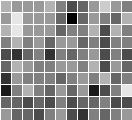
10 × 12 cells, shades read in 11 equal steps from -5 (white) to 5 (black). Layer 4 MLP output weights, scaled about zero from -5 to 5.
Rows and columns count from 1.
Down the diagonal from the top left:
-2 -4 -1 -1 3 -1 0 -1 1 1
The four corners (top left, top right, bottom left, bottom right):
-2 0 -1 -1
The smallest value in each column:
-2 -4 -2 -1 -2 -1 -1 -1 -2 -3 -2 -4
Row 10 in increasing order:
-1 -1 -1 0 0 0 1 1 1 2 2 3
